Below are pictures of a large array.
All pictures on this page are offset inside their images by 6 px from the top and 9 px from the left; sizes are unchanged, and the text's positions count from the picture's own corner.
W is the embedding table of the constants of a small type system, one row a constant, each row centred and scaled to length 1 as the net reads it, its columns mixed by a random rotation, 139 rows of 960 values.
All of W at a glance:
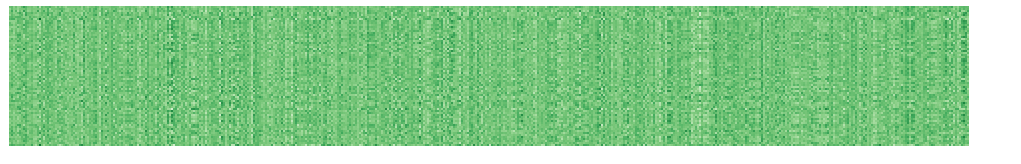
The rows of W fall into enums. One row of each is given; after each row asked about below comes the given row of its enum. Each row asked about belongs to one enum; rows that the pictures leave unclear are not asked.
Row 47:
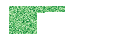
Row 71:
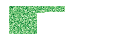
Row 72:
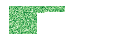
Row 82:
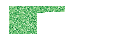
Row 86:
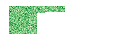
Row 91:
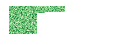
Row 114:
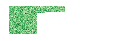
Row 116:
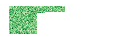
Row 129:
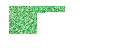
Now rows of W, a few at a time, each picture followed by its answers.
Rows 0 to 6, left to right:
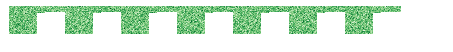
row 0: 114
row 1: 129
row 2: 116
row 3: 47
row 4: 129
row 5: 47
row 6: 91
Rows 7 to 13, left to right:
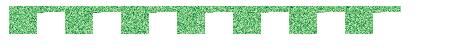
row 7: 82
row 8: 116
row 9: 91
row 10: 86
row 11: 72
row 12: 71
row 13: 71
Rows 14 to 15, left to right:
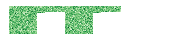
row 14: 116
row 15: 82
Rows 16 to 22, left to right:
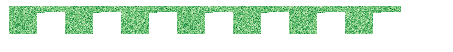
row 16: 114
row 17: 82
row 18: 129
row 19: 114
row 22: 129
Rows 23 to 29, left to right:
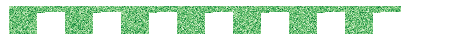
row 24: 114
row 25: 47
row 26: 82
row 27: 129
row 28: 82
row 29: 72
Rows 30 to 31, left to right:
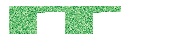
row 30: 116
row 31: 82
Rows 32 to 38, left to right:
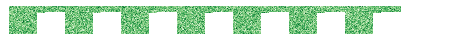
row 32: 47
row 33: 72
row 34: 71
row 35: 82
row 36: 116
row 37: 114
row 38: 129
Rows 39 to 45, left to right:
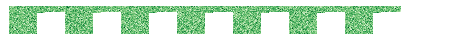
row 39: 82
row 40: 71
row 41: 82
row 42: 129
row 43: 129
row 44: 116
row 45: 82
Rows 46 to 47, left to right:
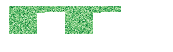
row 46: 71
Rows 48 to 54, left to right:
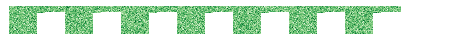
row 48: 82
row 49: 71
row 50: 47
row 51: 82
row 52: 114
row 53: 82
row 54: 116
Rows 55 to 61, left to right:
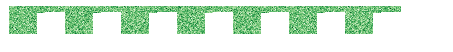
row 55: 82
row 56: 116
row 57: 129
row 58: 71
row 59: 116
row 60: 82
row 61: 129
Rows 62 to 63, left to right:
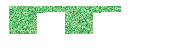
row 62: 116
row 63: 47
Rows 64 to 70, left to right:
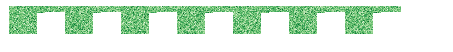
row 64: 82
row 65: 114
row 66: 91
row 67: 116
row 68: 129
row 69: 114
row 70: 116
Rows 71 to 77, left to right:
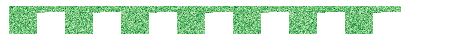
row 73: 47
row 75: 71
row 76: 129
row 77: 114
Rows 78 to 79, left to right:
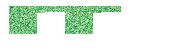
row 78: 71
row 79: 129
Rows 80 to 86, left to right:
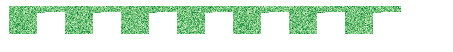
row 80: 114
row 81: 91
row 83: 72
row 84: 114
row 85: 116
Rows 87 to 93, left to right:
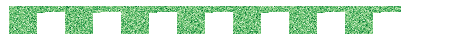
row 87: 82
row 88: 71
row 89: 129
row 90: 47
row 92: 82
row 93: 47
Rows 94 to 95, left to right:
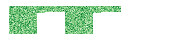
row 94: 71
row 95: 86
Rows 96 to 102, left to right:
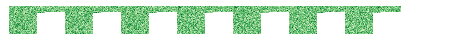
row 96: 114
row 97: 116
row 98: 114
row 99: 71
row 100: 71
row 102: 72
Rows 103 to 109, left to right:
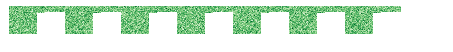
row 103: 72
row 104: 116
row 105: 129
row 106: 82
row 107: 47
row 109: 114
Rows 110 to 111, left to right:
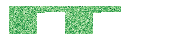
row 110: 114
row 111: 129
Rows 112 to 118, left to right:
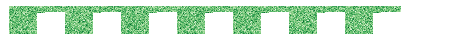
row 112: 116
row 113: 47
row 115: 116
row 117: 47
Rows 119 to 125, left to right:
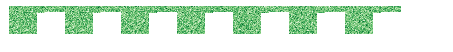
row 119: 72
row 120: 72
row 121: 129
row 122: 129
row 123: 114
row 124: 91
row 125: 47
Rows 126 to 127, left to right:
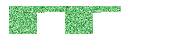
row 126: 72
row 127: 71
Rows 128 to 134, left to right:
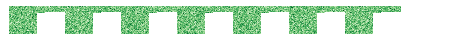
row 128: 91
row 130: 114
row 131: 116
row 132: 114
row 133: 71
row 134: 129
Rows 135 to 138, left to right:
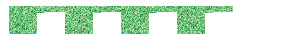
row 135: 114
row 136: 47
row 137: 116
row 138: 71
